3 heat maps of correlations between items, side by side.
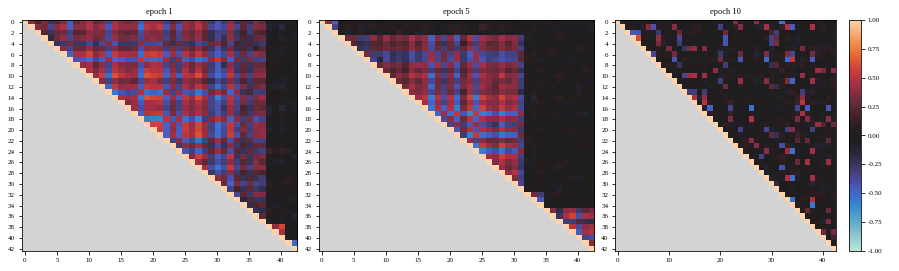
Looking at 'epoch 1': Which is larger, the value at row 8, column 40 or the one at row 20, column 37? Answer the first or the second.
the second
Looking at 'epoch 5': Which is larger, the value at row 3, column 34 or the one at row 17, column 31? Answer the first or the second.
the second
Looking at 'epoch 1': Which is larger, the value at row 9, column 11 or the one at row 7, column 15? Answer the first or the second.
the first
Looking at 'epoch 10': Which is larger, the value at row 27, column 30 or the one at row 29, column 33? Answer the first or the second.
the second
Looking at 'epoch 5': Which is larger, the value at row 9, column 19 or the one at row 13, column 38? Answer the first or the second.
the second
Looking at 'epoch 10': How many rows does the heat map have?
43
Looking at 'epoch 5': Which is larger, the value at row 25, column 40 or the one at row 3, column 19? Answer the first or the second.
the first
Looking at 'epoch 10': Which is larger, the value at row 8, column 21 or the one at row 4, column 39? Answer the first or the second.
the second
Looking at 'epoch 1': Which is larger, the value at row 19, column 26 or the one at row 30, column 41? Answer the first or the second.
the first
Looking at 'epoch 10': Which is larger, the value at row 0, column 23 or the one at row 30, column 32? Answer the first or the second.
the first
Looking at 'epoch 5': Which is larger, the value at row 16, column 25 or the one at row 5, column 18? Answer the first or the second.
the first
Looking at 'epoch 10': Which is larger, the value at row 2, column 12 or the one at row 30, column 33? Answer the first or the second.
the first
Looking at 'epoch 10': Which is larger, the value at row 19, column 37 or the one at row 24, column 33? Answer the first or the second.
the second
